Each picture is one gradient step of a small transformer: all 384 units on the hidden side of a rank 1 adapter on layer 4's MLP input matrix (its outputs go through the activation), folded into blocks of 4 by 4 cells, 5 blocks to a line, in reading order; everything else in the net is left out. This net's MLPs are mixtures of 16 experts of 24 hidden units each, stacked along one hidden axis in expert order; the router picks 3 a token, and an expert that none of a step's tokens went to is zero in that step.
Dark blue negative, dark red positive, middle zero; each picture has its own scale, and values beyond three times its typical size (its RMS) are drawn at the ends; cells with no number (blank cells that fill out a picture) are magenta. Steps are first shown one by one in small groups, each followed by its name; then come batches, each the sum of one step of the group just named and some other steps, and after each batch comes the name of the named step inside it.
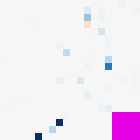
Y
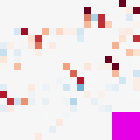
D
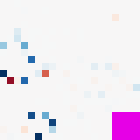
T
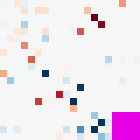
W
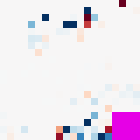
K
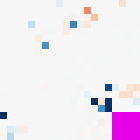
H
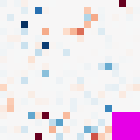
Y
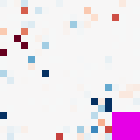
H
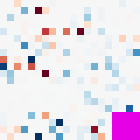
Y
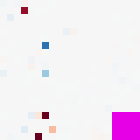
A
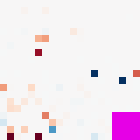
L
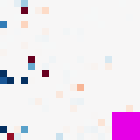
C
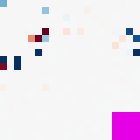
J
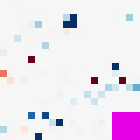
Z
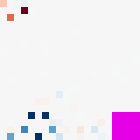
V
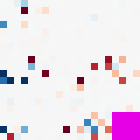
C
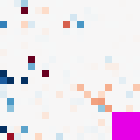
C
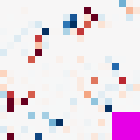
Z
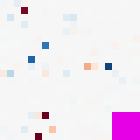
A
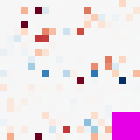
L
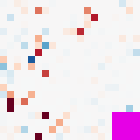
A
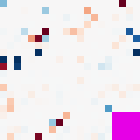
J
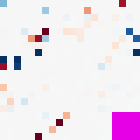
J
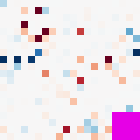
J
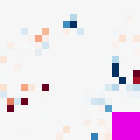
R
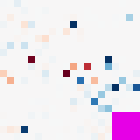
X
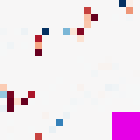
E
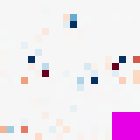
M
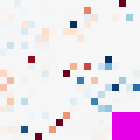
X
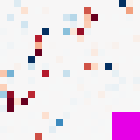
E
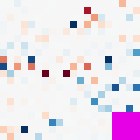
X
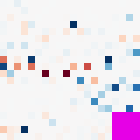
X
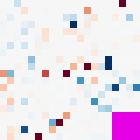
X
